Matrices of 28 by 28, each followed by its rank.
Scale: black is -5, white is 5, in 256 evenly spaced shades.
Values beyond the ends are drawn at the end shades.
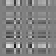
one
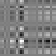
one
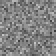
full rank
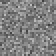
full rank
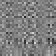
three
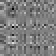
three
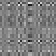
two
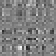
three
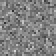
full rank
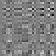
two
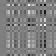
one
